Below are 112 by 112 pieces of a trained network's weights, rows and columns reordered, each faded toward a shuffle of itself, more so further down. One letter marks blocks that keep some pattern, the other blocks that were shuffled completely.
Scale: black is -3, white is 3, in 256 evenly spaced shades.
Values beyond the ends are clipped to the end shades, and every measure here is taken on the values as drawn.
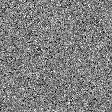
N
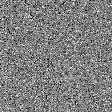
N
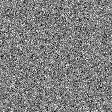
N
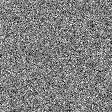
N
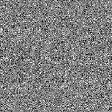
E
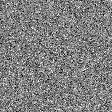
N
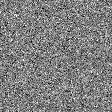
N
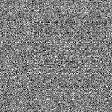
E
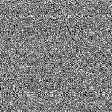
E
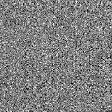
E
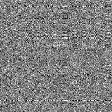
E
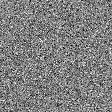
N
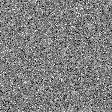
N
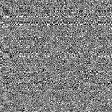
E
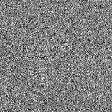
E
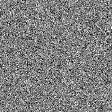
E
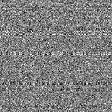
E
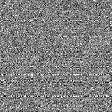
E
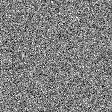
N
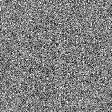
E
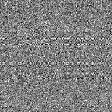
E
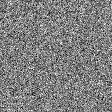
N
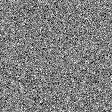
N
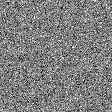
N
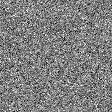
N
